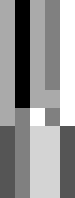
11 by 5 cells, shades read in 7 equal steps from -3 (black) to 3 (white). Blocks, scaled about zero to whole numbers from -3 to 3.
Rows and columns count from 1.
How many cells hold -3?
6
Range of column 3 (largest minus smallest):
2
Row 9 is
-1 0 2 2 -1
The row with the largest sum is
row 7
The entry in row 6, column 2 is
-3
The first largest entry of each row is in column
5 5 5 5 5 5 3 3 3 3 3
